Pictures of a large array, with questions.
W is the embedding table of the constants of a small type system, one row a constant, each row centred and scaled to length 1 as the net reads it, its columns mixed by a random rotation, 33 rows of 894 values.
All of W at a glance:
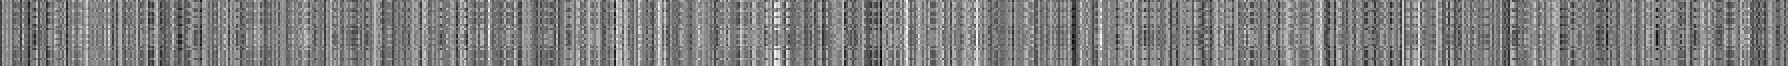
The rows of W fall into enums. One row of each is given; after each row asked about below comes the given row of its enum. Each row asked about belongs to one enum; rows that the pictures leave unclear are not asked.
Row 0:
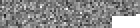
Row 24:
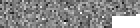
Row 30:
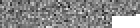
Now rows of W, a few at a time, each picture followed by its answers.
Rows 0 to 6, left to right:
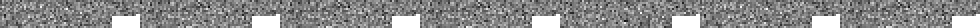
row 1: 30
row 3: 30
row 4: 24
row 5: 0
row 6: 30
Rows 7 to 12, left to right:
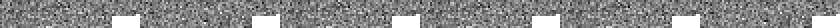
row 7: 30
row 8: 24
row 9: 30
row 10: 30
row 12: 24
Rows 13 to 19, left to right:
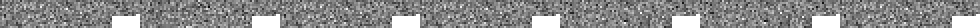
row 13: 0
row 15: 0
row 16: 0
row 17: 24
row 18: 24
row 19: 0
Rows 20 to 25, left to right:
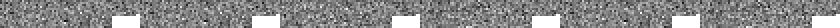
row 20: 24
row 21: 24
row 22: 0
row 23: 30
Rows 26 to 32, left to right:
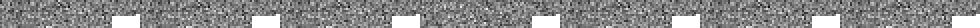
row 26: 30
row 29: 0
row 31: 30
